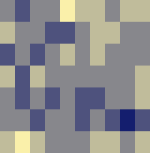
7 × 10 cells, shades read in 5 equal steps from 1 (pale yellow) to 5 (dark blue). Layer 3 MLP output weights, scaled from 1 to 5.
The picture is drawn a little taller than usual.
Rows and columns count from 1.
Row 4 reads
2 4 2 3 3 3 3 3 3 2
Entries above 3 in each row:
1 2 2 1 4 5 0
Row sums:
25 29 30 28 33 36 23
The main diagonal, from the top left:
3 3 4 3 3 4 2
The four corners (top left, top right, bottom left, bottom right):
3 2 2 2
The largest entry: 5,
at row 6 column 9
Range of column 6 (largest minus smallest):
2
